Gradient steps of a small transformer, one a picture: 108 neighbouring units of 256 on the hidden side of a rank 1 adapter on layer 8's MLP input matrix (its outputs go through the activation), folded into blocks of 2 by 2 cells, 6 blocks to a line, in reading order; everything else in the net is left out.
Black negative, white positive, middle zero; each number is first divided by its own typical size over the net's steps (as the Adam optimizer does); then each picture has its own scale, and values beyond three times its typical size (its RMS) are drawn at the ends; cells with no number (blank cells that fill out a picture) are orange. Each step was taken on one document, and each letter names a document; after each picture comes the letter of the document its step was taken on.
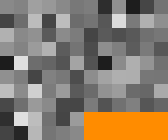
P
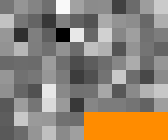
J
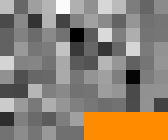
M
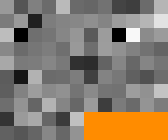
P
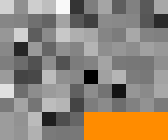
J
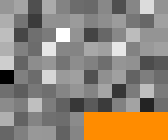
J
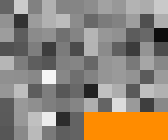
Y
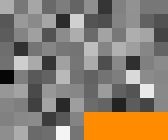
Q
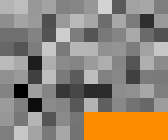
Y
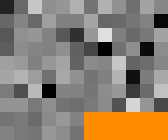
M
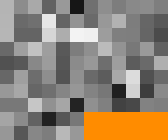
Q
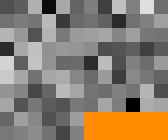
J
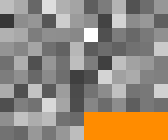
P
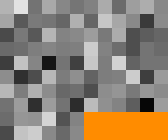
Y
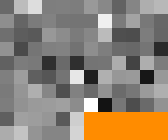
Y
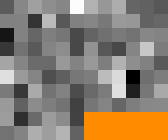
M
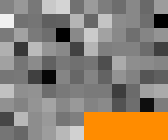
J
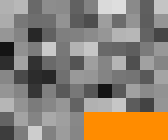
Y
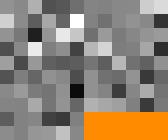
Q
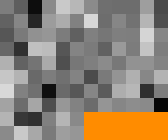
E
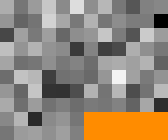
M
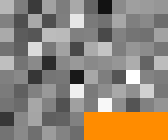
Q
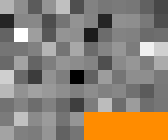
J
